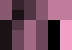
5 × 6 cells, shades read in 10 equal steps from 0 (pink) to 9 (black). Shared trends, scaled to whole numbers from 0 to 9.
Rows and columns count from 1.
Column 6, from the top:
2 2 0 0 0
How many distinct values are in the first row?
4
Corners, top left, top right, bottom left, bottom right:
4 2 8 0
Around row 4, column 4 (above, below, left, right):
5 5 3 9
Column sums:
32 31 21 23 31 4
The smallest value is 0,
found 3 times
